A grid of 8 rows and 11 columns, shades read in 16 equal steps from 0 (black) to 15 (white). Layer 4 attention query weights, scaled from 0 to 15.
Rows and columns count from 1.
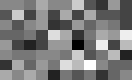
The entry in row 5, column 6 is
9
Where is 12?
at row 1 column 7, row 2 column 2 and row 6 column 7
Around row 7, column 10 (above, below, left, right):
11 6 8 6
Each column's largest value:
10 12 10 10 13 13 12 15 14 11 14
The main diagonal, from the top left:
8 12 8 4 9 7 11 7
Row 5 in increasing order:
0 2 4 4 4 6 9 9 9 11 14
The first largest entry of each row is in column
7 2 4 11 9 7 8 1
